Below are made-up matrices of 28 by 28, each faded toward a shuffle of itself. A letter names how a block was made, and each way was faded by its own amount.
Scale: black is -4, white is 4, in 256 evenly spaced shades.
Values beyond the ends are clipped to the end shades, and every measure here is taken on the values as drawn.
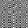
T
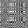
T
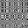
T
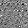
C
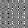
T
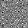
C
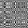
T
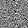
C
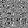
C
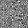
C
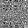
C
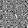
C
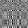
T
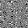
C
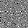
C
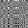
T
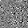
C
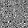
C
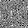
C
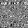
C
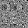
C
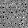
C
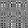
T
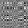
T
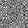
C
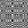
T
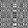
T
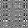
T
